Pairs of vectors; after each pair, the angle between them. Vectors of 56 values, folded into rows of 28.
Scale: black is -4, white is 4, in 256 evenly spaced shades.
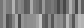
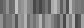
orthogonal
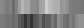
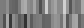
partly aligned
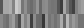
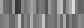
nearly opposite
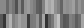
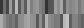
partly opposed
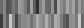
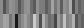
orthogonal
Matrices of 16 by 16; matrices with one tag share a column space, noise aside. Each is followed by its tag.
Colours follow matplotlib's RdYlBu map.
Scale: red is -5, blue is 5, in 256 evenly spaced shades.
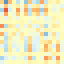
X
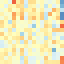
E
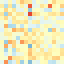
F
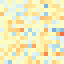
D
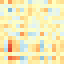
X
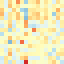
E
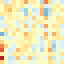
X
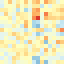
E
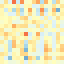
X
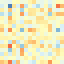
F
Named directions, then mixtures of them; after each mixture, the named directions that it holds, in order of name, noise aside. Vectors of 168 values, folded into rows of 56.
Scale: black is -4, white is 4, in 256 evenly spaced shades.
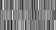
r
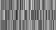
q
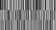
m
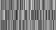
q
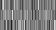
r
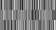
q, r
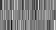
m, r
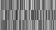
q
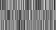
m, r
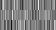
r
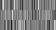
r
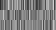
m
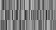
q, r
